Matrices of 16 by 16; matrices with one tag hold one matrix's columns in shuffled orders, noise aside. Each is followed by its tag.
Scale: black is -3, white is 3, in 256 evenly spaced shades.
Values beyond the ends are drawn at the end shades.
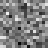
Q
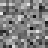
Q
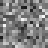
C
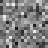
Q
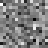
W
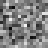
C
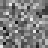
Q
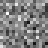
Q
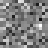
W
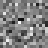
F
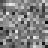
Q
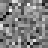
W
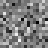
F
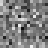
C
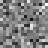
W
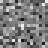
W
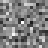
F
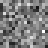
Q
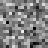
Q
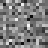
W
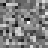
F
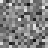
W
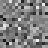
W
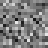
F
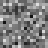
Q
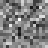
C
